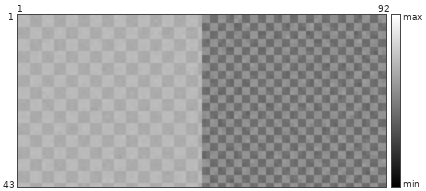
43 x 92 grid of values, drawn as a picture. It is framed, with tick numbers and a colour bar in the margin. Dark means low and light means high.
The table splits into one row of 2 panels. Panel 1,1: high, checkered, faint in contrast. Panel 1,2: middling, checkered.
